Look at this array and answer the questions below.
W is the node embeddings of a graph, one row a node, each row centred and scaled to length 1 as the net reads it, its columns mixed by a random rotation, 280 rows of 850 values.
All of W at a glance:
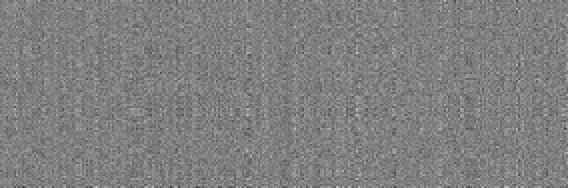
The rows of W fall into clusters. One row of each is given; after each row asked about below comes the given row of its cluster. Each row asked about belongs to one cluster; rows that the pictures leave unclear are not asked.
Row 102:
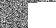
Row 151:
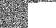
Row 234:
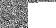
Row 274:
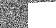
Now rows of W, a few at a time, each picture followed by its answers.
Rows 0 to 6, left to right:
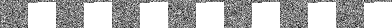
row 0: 102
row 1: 102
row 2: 102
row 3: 274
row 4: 151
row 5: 102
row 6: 234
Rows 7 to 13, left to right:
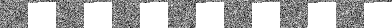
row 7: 274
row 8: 102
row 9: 102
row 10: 151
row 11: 274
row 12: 151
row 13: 274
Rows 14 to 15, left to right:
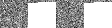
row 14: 151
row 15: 102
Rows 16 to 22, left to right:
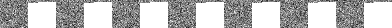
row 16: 234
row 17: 102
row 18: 234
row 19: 102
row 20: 274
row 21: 274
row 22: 234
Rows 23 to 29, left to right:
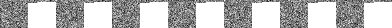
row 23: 102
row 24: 274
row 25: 102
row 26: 234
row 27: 274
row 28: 102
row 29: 234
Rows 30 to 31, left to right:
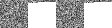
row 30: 274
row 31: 274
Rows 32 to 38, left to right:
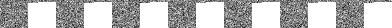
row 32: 234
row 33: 102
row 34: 151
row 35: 274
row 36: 102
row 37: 234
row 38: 102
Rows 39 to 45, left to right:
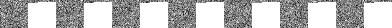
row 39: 102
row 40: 151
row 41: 151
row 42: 274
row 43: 234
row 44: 274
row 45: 234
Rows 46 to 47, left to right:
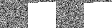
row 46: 274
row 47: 102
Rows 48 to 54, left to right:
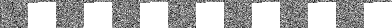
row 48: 102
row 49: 151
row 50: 234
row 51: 234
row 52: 102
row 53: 102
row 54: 102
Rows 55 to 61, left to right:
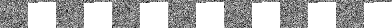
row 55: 234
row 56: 151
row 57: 151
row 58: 274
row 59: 234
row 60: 151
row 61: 274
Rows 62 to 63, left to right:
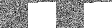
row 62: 274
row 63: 151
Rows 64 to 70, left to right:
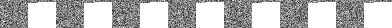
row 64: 102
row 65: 234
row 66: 151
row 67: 274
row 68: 102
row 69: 274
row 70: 274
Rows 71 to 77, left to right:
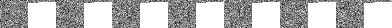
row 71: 234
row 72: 102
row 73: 274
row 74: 274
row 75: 274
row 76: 234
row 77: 102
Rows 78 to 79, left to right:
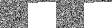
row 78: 274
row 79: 274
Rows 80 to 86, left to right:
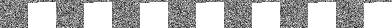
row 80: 274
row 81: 151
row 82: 102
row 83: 102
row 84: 102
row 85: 151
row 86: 102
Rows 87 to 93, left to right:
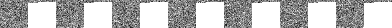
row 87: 274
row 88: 151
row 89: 102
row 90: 274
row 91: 151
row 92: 234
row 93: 151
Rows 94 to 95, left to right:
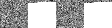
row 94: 102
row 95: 151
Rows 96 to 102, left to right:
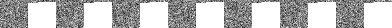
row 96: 274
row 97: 151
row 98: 151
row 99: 274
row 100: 102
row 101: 151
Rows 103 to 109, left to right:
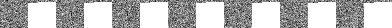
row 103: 102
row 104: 274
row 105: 274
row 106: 234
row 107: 151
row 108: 102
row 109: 151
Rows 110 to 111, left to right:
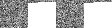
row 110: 151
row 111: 102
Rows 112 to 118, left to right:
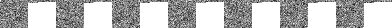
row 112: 274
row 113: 102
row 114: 234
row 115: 274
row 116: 102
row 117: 151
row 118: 151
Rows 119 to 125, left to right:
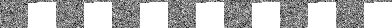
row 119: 151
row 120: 234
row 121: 102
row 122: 102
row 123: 234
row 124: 151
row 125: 234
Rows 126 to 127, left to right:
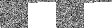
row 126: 234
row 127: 274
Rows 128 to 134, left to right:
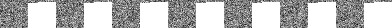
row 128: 151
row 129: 151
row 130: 274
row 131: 234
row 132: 234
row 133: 151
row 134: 234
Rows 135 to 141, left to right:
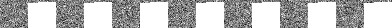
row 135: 234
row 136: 234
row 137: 274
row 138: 151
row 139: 234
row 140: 102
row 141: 151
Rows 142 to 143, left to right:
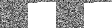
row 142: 102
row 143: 102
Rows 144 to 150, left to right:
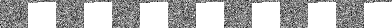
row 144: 274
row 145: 274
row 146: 151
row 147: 274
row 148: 151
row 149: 151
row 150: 274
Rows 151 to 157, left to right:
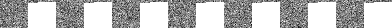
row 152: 102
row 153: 274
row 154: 151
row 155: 274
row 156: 102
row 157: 274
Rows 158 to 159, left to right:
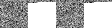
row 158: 102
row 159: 151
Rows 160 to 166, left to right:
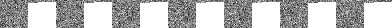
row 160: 151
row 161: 234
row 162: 274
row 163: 274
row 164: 274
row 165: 151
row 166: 274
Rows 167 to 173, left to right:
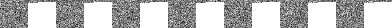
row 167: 274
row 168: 234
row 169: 274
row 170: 102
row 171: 274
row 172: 274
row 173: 274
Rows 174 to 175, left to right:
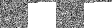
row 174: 151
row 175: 274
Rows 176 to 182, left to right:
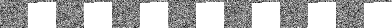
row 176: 151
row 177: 234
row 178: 151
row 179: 234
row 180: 151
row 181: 151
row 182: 102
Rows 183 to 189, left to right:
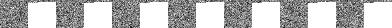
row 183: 274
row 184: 151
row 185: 102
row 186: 274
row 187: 151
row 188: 102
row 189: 151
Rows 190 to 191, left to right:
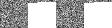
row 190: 102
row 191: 274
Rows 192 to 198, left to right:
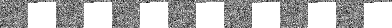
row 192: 151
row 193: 151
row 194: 151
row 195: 234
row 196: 274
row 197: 151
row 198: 151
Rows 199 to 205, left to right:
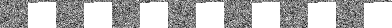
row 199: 234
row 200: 234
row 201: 151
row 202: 102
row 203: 234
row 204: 151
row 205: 102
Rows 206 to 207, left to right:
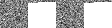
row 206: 274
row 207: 102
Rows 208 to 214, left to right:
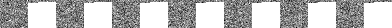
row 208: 234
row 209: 274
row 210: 102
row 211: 151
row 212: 102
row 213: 151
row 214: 102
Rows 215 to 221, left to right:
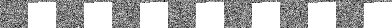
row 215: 234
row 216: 234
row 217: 274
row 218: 102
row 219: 151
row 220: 274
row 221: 151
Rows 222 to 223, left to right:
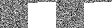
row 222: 102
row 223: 274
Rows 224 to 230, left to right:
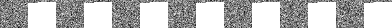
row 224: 102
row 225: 274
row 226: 102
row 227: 274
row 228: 274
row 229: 102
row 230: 102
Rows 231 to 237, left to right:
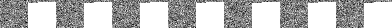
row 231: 234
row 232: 151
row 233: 234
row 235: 102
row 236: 234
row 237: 151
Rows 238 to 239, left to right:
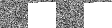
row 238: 274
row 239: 102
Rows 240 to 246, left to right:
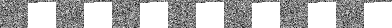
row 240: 151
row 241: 274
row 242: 151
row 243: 102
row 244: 102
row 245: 151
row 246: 274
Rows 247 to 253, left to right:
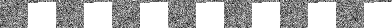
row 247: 151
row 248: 151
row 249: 274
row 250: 234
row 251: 151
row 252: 151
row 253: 274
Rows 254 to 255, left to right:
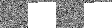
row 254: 234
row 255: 151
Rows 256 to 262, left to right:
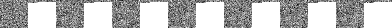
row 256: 102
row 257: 151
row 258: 234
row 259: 151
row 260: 151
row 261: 151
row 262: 151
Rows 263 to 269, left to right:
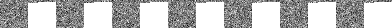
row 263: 274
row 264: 151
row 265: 234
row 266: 234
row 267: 274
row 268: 274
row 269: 274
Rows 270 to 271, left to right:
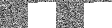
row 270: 151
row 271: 102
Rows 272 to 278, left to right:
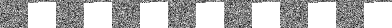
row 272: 234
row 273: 102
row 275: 151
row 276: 234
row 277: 274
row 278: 234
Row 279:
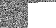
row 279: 151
